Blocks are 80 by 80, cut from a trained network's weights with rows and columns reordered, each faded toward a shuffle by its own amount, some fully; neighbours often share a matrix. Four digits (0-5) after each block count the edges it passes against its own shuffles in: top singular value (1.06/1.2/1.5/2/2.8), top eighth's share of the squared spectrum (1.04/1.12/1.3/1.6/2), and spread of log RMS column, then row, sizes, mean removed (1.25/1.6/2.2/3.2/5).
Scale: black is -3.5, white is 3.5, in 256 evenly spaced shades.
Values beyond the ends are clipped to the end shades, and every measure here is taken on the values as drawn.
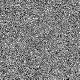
2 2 0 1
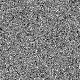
0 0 0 0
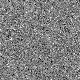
0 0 0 0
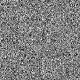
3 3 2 1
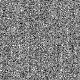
2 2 0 2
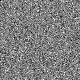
0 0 0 0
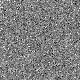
0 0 0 0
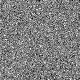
0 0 0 0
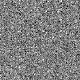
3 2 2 0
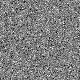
1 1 0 0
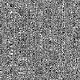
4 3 3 0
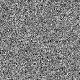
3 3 1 1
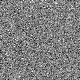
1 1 0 1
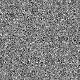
1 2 0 2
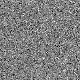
1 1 1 0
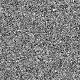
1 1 0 0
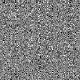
3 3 3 1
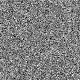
1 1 0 0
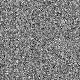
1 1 0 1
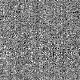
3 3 0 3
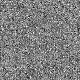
1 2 0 1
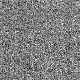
2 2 0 2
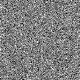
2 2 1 0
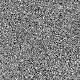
1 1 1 0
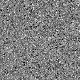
1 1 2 0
